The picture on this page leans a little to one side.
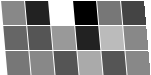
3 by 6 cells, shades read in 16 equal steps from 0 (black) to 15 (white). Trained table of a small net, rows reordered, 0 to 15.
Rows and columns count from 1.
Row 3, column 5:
5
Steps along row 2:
down up down up down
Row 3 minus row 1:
-1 6 -10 10 -2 4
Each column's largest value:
8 8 15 10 11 8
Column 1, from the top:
8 6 7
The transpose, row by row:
8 6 7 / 2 5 8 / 15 9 5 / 0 2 10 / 7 11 5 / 4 8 8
